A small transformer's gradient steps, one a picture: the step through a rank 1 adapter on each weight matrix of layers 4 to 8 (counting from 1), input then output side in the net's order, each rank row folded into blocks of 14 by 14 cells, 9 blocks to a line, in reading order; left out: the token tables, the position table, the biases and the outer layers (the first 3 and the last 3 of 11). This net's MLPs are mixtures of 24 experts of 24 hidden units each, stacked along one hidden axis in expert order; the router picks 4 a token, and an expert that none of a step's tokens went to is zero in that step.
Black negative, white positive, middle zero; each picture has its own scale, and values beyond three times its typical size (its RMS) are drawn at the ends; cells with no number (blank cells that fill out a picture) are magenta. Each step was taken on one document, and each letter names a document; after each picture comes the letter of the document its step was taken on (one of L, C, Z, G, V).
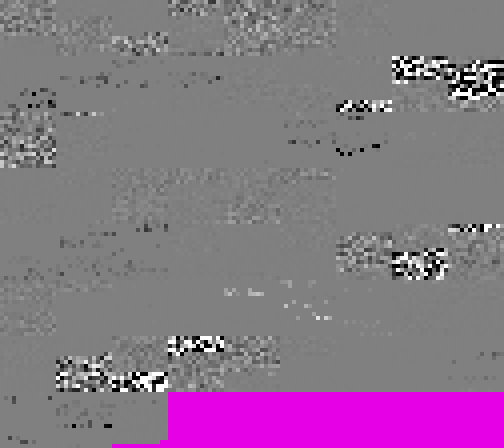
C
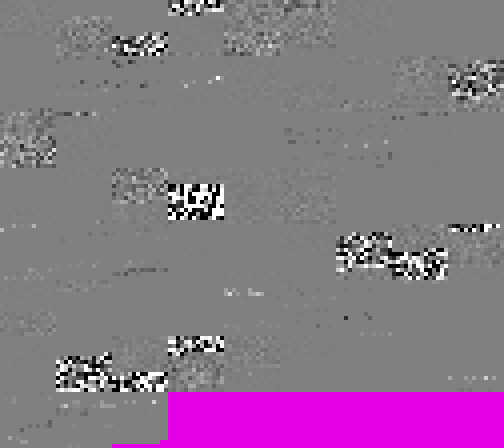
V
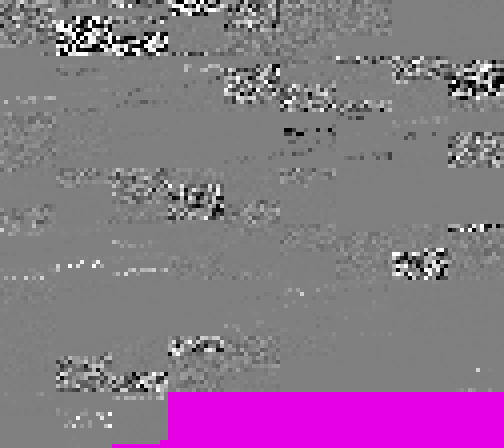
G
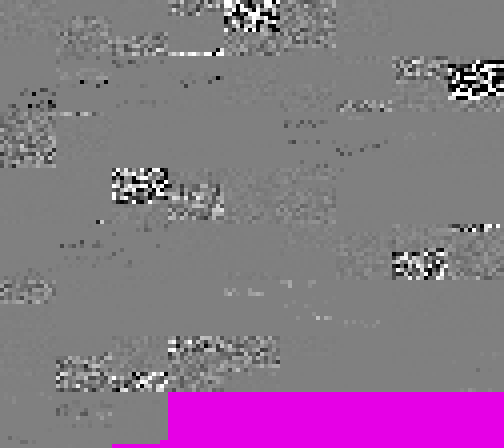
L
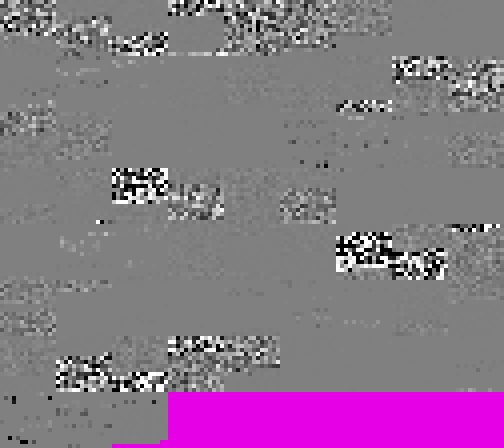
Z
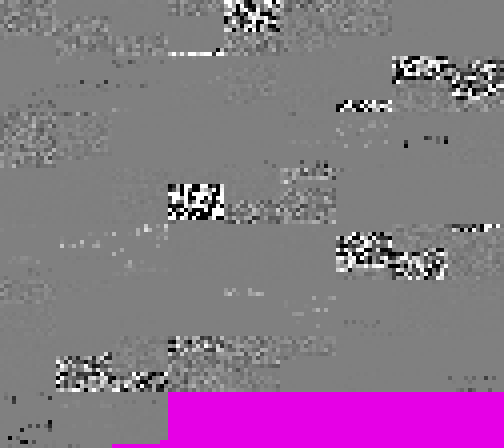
Z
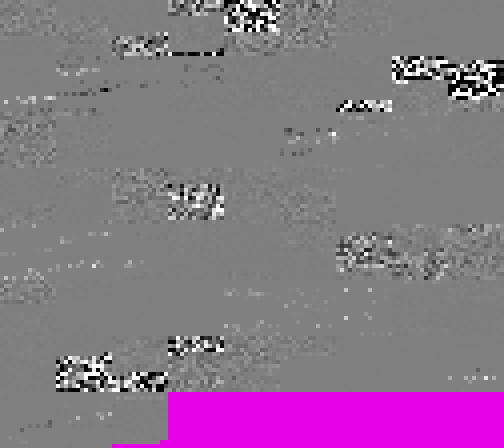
V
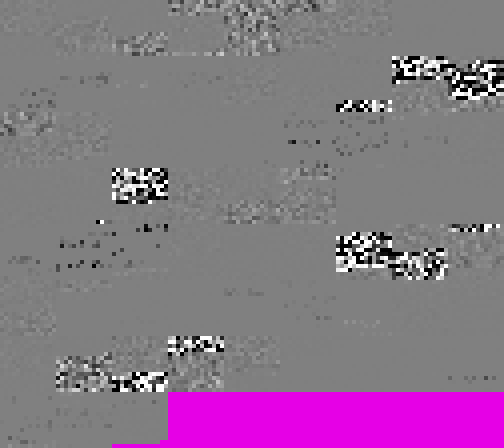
C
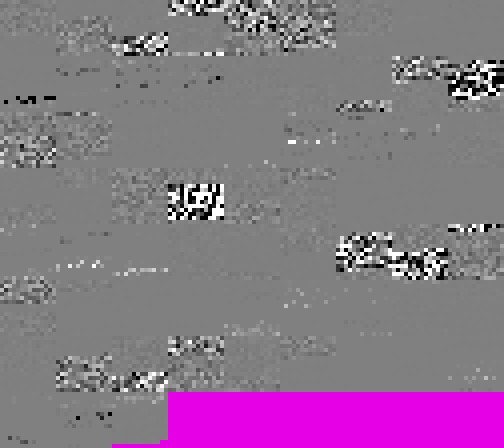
G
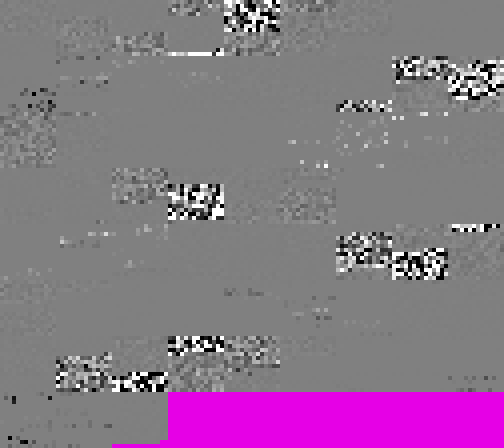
Z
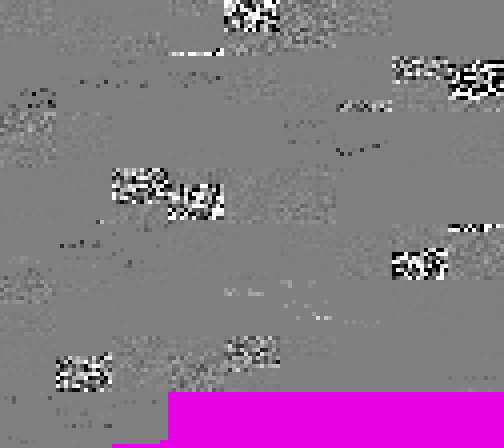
L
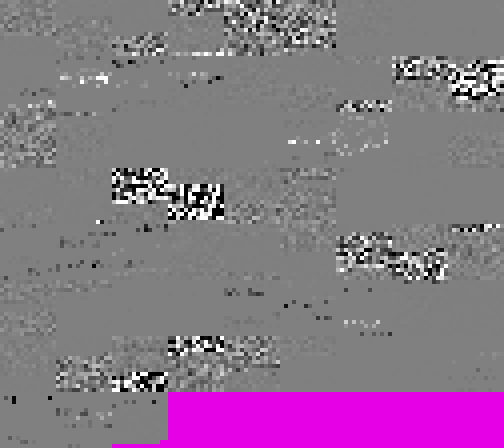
C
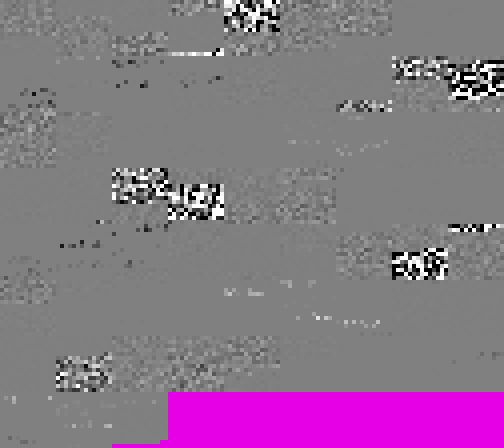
L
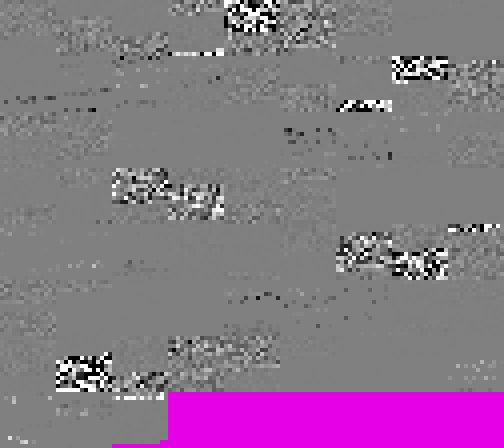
V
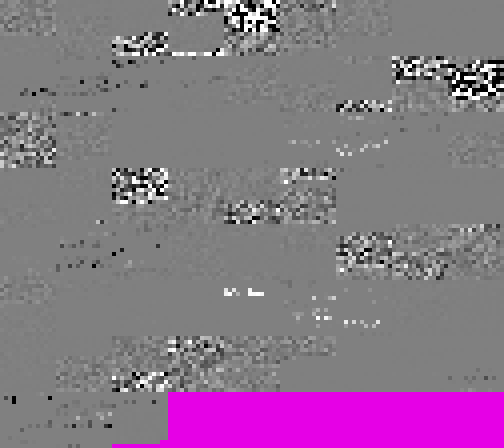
C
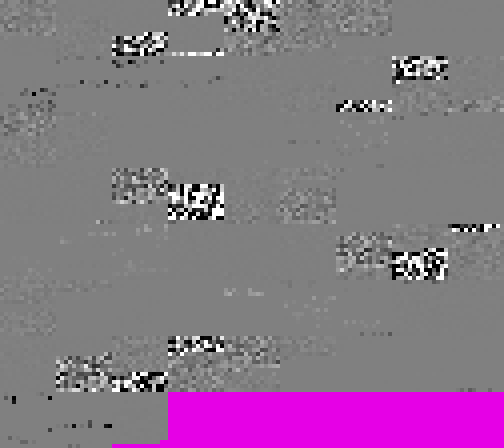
Z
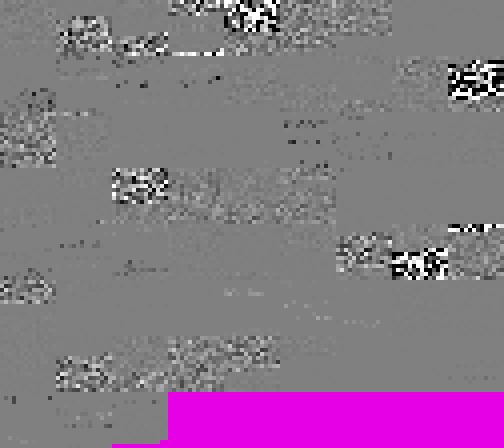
L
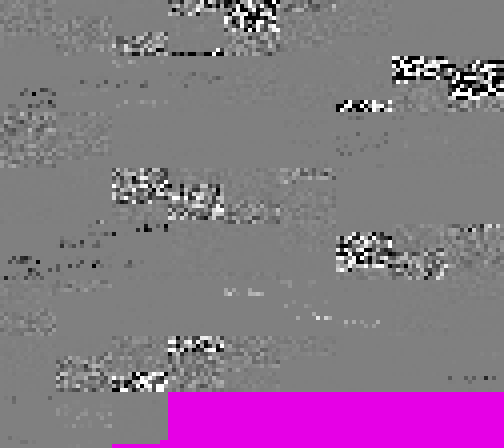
C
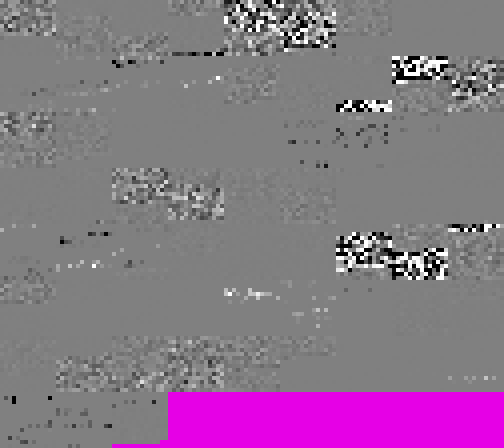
Z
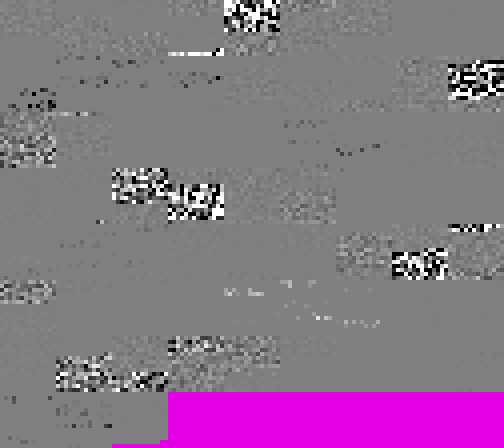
L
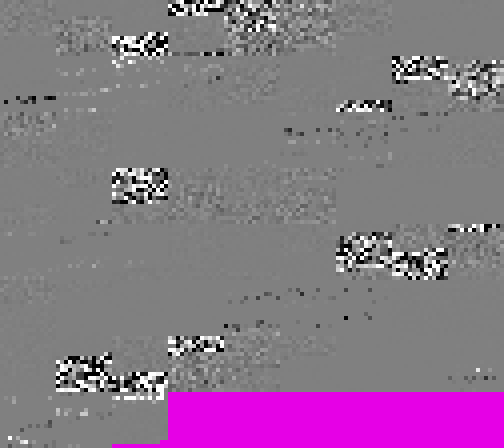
V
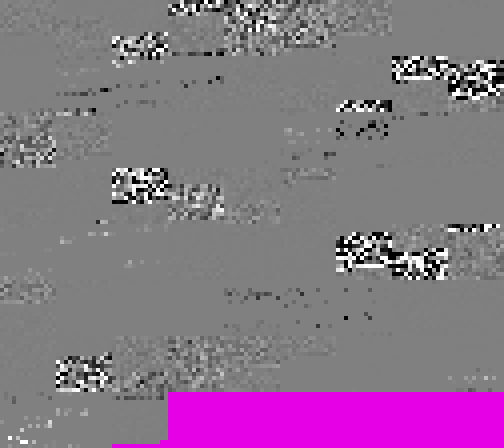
V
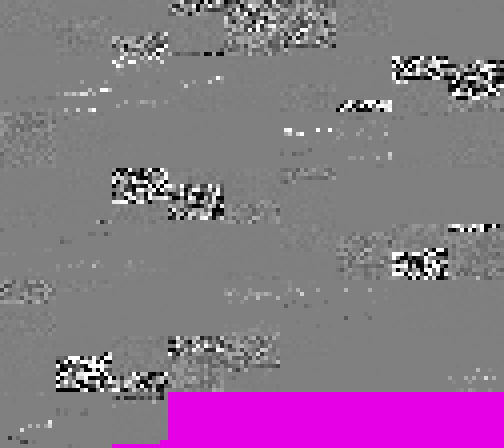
V
